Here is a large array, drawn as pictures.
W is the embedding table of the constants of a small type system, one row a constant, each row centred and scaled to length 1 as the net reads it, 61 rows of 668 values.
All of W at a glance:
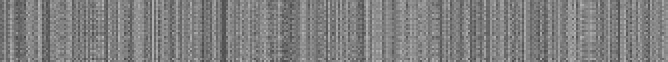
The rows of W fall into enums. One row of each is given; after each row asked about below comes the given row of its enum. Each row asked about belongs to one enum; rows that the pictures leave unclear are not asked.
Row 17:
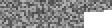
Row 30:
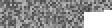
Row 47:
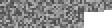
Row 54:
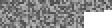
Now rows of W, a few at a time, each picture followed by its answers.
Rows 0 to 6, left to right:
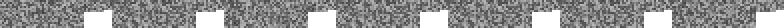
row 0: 17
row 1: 54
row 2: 30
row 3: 54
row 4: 54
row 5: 54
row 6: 47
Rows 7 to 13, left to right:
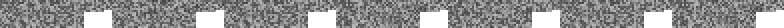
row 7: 54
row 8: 17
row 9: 54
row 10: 30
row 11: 47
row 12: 54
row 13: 30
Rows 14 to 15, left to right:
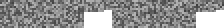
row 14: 47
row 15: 17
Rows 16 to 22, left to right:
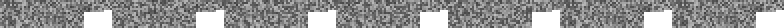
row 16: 30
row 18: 54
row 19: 54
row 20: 47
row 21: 30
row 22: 30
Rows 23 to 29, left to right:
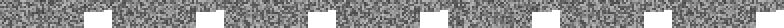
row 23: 17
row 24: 47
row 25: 54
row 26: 47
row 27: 30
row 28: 54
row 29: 47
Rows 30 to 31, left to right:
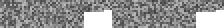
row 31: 17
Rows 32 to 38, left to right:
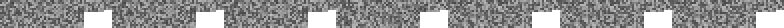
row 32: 47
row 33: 47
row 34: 47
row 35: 30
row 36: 54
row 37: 54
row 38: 54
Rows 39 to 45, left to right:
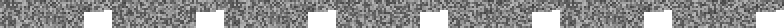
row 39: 30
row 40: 47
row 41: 30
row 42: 54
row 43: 17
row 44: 30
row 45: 17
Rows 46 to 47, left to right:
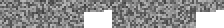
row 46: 17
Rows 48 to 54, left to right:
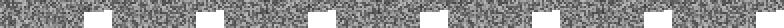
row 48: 30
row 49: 54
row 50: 17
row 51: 17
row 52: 54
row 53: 17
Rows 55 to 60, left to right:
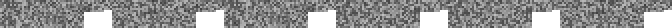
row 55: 30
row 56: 17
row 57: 30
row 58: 47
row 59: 47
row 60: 17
